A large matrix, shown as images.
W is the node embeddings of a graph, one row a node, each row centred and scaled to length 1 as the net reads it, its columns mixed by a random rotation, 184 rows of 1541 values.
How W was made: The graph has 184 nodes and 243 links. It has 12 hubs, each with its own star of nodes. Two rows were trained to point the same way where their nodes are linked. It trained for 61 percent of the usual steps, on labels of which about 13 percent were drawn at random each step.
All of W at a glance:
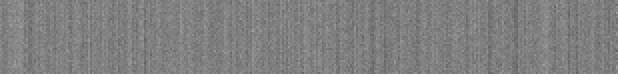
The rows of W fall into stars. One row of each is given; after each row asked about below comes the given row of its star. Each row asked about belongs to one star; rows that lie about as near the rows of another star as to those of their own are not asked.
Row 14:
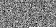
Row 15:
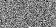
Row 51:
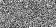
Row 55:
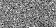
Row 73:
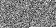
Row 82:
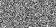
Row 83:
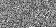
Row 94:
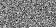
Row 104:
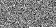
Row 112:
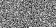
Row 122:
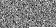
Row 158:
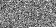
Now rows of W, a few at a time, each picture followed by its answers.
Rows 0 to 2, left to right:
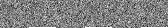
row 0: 112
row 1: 51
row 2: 104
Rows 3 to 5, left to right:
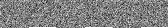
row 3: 82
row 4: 94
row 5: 15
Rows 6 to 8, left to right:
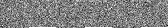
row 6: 122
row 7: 82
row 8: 158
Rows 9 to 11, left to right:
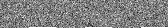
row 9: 82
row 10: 112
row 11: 83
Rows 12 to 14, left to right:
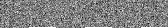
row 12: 112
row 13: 15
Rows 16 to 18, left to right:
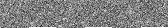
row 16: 51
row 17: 83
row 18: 51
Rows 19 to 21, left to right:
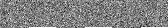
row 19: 14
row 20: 15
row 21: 112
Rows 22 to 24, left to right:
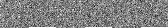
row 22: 83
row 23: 94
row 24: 122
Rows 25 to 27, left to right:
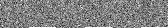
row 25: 104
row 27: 73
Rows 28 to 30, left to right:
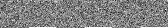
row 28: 15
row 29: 82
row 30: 55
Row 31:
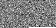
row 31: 112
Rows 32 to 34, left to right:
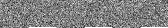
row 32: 14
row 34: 158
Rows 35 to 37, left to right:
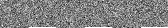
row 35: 104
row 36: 158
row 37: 122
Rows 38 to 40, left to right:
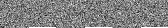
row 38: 83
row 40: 51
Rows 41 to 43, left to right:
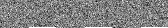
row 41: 122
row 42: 82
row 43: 158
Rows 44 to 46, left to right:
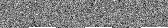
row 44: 112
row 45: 73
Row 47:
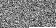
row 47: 83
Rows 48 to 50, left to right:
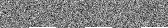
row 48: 82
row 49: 112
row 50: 51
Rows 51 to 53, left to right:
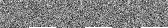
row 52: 51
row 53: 122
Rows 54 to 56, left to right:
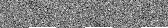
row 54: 122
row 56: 73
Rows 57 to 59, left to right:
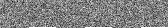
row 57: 51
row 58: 55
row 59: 14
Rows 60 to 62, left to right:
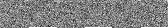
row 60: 55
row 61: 82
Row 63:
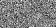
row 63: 104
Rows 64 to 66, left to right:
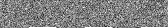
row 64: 73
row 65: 55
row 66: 55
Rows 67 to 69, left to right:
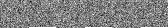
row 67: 122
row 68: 83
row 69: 82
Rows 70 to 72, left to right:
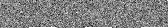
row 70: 112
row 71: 112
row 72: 158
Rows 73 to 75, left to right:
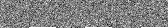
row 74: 15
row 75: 158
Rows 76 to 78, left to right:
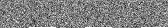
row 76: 112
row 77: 51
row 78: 112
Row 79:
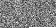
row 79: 15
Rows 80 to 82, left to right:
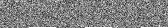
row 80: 122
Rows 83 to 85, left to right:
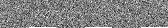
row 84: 112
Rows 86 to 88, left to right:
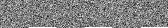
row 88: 158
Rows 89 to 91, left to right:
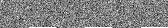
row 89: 55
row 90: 55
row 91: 83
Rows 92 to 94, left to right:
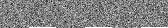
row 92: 15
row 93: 55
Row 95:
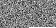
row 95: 122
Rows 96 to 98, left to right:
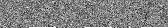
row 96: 55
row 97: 55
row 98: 94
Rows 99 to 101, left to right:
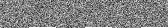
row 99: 51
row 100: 51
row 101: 94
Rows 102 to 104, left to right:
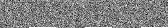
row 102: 14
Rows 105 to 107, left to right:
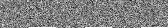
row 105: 82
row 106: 73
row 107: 73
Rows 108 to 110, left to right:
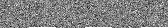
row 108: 112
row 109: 122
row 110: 112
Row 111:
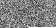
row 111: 51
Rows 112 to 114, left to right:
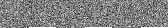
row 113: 94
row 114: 14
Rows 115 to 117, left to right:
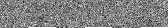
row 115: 51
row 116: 158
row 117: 55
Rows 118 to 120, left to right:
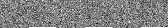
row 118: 122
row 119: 94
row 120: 73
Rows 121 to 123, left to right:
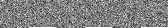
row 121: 14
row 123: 83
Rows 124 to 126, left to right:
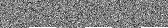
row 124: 112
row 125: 122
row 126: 83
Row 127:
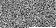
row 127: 15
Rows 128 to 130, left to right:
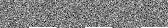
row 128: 15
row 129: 122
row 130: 122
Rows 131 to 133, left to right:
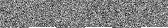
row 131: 15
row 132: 158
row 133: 14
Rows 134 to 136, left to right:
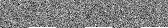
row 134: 158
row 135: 94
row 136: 82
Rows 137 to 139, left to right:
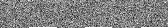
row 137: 14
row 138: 73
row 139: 83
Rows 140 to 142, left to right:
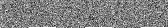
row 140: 73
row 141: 94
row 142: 82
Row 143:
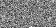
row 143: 83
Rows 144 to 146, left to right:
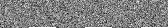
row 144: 158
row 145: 83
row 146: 51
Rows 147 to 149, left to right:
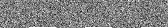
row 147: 82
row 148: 14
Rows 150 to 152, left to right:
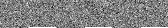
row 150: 15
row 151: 122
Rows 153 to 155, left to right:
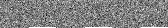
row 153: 94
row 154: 51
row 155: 122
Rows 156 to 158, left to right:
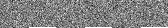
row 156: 14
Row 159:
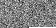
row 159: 14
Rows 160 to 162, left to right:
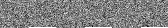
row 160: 15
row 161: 122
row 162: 112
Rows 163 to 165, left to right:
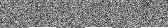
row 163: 73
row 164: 15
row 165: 73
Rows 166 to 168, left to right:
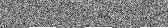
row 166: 158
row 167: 82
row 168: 83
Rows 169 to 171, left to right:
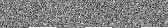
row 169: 51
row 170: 94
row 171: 55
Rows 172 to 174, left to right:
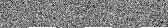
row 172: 112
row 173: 55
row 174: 83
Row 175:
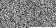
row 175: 122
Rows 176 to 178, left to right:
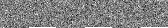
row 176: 112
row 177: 73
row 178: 14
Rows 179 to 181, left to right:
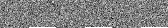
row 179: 14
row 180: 158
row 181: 104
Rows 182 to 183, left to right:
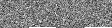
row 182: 94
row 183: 104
